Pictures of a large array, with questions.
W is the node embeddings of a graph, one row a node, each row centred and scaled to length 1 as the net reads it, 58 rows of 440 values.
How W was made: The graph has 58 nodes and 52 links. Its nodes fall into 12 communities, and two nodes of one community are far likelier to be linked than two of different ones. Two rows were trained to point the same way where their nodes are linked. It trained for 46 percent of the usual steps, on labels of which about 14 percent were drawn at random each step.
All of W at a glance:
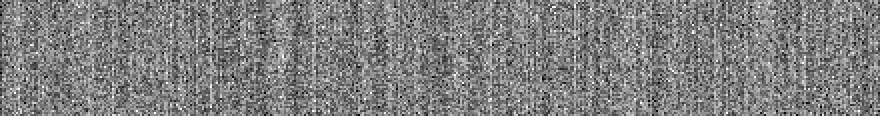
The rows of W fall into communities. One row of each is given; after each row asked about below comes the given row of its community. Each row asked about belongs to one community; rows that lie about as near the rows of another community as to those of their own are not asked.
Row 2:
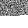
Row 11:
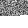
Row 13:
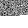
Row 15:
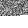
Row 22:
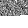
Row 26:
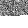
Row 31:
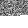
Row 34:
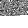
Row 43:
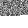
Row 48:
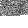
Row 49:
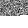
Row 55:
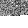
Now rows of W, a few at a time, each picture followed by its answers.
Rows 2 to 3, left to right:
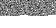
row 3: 31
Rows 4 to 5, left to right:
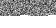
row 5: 31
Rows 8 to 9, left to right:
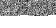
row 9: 49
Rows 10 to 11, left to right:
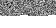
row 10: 31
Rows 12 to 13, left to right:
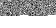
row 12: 43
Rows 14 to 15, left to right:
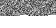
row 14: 11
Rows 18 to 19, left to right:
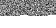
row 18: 11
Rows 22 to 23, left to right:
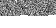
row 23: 48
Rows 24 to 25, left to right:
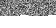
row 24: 15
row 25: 55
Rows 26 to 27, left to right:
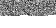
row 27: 15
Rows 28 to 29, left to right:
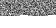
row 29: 43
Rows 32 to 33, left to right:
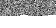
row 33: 34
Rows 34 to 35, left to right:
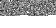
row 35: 2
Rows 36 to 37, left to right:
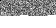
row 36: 48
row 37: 13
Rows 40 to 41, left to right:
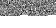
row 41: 2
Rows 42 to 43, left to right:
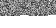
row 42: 22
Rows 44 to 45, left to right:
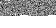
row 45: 55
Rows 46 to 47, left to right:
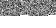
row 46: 26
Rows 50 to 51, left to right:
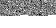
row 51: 26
